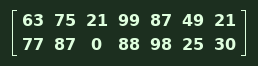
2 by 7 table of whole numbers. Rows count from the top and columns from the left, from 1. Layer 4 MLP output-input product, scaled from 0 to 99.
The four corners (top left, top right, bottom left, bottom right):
63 21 77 30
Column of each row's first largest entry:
4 5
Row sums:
415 405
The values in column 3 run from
0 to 21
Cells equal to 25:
1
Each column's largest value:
77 87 21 99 98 49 30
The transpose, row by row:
63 77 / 75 87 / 21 0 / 99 88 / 87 98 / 49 25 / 21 30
